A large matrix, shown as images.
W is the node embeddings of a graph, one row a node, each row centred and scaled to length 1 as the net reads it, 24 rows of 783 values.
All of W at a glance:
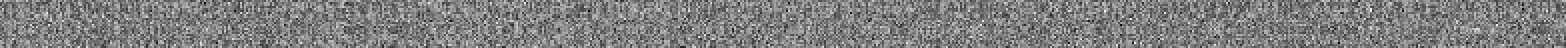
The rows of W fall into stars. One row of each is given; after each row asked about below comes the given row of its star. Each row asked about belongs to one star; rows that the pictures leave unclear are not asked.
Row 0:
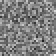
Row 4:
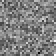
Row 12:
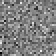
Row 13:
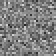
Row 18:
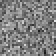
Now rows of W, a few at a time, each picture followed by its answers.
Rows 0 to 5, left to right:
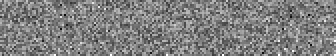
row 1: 4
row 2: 4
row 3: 18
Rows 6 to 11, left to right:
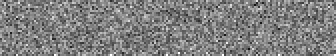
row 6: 13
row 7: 0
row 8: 4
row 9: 0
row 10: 12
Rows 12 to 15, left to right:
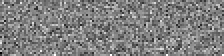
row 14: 13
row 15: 13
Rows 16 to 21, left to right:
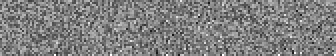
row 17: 12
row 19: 12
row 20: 0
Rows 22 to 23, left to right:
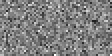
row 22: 13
